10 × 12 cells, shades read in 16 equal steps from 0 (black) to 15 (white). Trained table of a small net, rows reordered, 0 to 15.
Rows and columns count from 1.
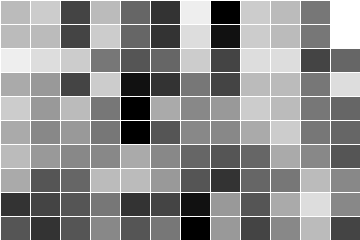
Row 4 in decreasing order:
13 12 11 11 10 9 7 7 4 4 3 1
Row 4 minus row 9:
7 5 -1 5 -2 -1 6 -5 6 1 -6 5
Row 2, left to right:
11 11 4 12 6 3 13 1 12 11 7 15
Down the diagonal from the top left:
11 11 12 12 0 5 6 3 5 8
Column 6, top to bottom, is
3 3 6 3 10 5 8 9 4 7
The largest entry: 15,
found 2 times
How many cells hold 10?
8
